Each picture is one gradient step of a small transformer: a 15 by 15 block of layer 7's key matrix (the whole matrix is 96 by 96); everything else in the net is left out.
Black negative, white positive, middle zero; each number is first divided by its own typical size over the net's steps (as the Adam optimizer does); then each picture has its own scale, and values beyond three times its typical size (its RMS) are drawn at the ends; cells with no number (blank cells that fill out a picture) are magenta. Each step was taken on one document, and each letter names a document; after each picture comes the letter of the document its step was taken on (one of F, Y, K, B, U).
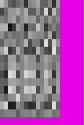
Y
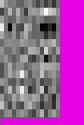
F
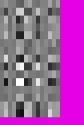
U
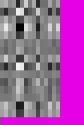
U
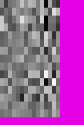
Y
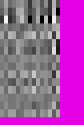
Y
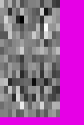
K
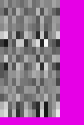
U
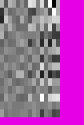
Y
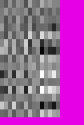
F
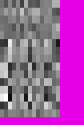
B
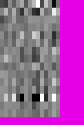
K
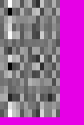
B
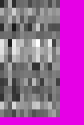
B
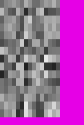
U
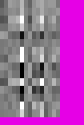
K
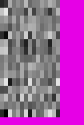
B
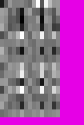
K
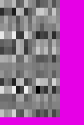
F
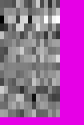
Y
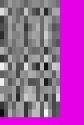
U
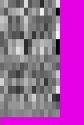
K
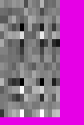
K
